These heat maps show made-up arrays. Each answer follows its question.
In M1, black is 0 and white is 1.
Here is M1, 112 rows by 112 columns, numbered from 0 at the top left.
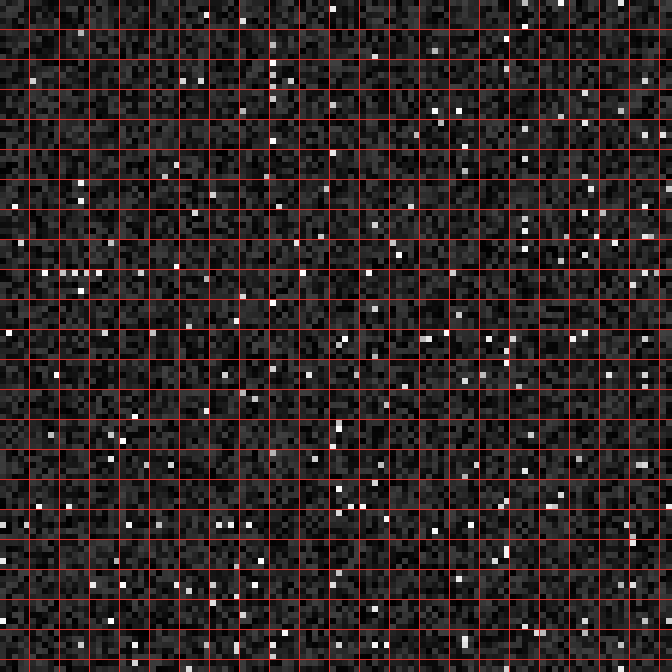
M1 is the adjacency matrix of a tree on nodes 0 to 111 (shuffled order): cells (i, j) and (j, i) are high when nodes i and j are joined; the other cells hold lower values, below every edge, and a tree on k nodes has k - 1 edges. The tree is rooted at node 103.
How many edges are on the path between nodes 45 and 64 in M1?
2
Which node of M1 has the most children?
45
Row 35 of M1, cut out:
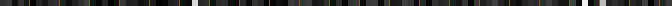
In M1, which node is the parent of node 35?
97
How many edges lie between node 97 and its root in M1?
1
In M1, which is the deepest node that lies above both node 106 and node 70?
107
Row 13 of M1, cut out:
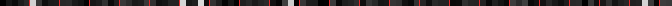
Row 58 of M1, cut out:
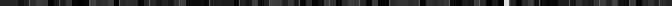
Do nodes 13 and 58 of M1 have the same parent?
no
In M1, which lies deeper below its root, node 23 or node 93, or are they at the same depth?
node 23
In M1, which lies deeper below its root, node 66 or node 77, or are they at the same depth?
node 66
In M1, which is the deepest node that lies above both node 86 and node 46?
107
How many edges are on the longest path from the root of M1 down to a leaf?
3
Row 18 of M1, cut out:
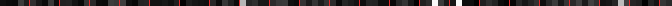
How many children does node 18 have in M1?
3
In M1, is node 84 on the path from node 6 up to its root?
yes
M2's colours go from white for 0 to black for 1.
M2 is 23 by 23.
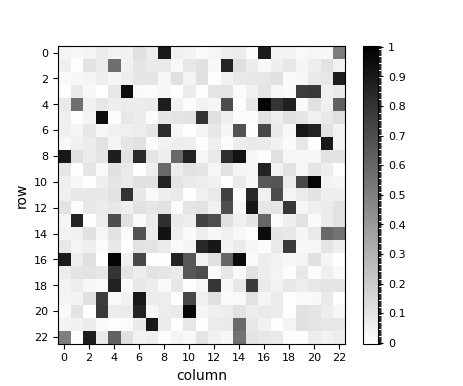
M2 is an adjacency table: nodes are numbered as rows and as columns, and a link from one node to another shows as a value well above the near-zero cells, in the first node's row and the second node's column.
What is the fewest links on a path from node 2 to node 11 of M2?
4
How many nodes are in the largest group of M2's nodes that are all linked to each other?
3
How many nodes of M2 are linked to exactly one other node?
2
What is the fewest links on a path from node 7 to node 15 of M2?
6
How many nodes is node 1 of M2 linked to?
2
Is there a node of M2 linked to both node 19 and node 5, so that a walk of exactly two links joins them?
yes
